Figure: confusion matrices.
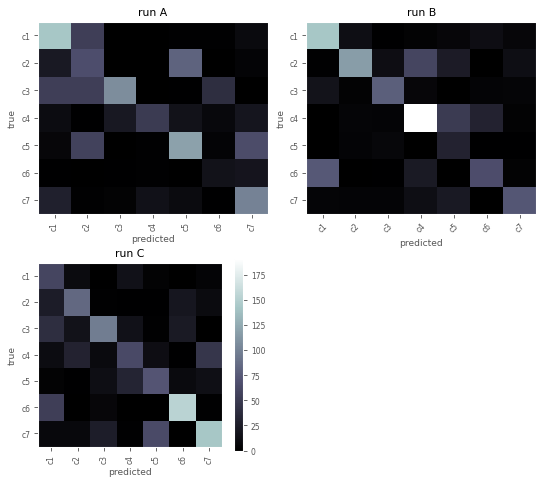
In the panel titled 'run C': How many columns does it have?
7
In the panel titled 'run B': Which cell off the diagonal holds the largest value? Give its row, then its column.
c6, c1
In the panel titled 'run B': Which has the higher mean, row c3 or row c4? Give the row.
c4
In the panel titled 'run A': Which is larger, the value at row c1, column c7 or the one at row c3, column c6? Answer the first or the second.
the second
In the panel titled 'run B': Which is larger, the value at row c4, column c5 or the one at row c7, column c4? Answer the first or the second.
the first
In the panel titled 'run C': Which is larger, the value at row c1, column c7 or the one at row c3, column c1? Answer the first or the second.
the second
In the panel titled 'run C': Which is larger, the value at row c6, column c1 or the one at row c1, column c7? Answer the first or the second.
the first
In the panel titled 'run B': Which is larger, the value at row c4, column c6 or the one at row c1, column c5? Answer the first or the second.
the first
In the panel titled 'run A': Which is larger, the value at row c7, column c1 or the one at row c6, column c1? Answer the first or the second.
the first
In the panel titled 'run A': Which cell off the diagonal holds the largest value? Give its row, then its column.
c2, c5
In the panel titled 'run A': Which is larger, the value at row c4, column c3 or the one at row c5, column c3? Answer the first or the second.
the first
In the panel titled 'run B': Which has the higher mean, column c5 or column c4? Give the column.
c4
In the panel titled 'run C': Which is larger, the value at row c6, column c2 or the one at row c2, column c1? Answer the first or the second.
the second
